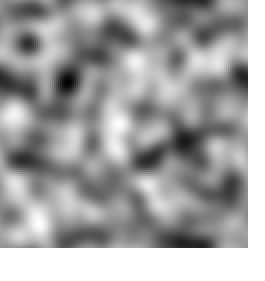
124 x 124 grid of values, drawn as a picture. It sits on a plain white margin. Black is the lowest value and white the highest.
The field is smooth, with broad soft blobs. The histogram is bell-shaped. There are no lone odd cells. The halves do not mirror each other. The ninth with the lowest average is the bottom right. No overall slope runs across the table.
